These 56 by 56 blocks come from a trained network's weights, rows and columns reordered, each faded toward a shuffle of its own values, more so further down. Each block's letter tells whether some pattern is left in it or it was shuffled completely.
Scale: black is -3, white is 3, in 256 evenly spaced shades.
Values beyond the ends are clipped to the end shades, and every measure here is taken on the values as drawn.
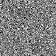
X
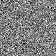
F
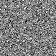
F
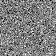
F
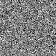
X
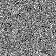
F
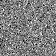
F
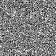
X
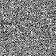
X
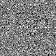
X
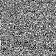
X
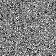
F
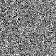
X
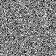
F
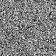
X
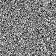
F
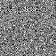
X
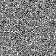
X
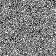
F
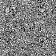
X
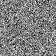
F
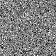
F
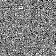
X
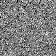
F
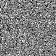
F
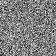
F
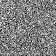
F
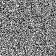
F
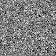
X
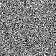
F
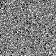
X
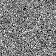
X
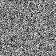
F
